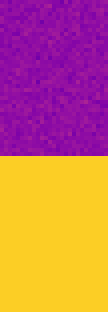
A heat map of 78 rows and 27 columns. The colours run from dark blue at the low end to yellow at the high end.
The table splits into 2 rows of 1 panel. Panel 1,1: low, fine-grained, faint in contrast. Panel 2,1: very high, flat.
